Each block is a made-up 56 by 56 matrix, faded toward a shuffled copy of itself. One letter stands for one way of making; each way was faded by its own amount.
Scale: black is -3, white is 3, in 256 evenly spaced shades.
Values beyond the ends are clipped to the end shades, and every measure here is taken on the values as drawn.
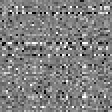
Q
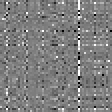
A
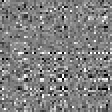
Q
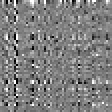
A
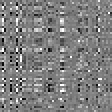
A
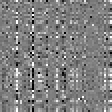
A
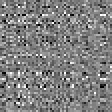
Q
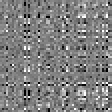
A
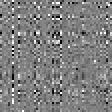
A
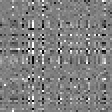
A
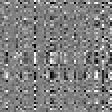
A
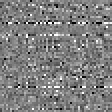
Q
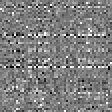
Q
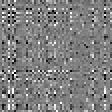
A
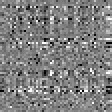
Q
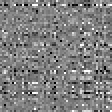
Q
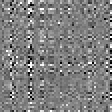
A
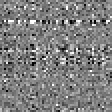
Q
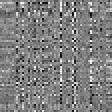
A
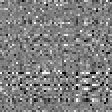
Q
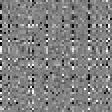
A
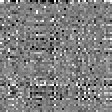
Q
